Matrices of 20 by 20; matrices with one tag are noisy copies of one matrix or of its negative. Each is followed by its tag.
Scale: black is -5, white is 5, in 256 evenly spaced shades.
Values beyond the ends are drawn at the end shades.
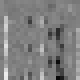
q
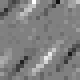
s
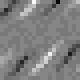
s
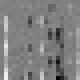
q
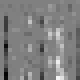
q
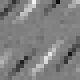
s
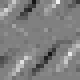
s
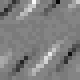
s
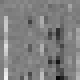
q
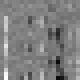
q
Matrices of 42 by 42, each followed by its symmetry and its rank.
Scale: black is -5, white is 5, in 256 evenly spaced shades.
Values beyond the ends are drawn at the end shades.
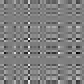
neither, rank one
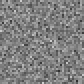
neither, full rank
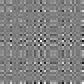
symmetric, rank two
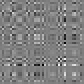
symmetric, rank two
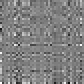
neither, rank three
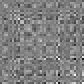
symmetric, rank three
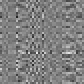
neither, rank three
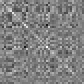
symmetric, rank five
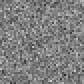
neither, full rank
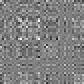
symmetric, rank three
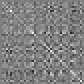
symmetric, rank five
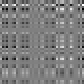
neither, rank one
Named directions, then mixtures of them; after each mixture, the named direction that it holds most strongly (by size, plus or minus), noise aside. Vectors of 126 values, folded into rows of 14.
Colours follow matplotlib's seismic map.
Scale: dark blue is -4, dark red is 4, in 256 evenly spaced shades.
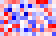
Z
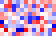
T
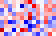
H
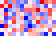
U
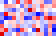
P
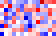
U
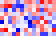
T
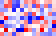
T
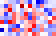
Z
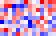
T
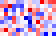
U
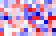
P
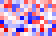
T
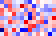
H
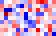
Z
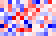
Z
